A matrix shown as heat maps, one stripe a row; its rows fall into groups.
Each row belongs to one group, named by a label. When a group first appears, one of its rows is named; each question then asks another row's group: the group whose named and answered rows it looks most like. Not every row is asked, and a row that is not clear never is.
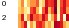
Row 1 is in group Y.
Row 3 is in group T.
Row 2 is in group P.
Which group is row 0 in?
Y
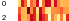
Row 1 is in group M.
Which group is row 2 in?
P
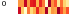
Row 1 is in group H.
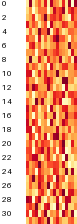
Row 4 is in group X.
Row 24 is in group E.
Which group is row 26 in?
X
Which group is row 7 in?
E
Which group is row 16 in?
H
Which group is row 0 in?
P
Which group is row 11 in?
T
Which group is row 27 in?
Y
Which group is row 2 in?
E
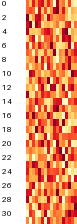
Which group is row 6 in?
P
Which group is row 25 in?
P
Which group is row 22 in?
Y
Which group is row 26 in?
T
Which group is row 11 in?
X
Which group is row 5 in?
T
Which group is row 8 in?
M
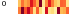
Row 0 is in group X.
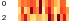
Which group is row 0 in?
X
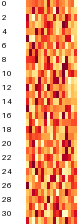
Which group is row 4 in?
M
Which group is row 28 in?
X
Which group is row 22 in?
T
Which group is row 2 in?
H
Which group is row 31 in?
H
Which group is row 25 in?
Y
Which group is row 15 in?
H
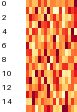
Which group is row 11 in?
E
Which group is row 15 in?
T
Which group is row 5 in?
H
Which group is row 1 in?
M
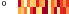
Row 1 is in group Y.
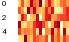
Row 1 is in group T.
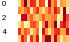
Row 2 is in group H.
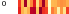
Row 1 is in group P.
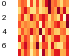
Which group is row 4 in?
X
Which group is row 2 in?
P
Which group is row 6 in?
E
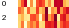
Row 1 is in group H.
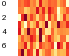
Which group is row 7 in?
E
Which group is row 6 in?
P
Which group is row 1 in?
E
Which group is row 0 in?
X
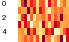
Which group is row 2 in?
T
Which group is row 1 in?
M
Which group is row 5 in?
P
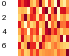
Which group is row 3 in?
H
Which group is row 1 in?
Y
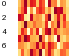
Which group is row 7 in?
X
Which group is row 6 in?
E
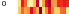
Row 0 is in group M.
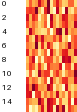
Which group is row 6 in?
M
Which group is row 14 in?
P
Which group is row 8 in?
T
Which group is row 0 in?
X
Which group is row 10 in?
X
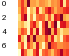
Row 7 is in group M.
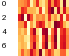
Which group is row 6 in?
Y
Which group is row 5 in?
Y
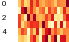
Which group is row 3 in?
P
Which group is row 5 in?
Y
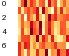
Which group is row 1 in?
P
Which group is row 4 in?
X
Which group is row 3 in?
X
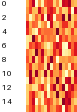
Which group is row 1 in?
P
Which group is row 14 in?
T
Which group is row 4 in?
E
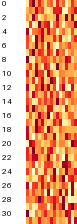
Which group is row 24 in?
H
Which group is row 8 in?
H
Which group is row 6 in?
M
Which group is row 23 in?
T
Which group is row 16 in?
X
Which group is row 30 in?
H
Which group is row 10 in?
M
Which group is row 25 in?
Y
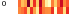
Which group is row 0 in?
M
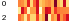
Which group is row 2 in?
H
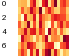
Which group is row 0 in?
Y
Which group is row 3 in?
M
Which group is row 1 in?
X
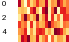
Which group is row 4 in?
T
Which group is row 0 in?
H
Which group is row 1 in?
Y
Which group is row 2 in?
E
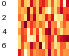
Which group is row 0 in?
P
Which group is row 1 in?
M
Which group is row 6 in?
X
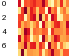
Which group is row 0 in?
P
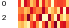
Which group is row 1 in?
P
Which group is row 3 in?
Y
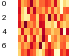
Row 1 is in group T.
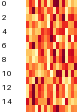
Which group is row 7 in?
Y
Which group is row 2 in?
Y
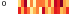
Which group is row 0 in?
T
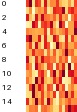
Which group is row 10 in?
Y
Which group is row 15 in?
M
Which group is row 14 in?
M
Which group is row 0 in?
E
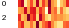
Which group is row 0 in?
E
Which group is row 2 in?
M
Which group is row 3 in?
E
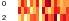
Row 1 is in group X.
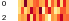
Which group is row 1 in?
X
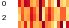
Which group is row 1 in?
X
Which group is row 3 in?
P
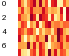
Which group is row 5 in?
H
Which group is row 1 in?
P
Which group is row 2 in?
P
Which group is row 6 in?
M
